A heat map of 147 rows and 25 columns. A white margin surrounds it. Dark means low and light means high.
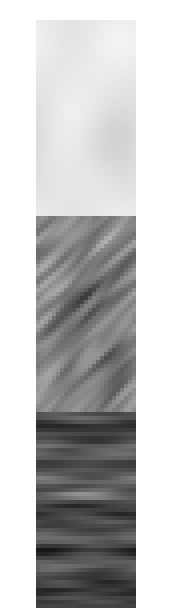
The table splits into 3 rows of 1 panel. Panel 1,1: very high, smooth, faint in contrast. Panel 2,1: middling, slanting up to the right. Panel 3,1: low, streaked across.
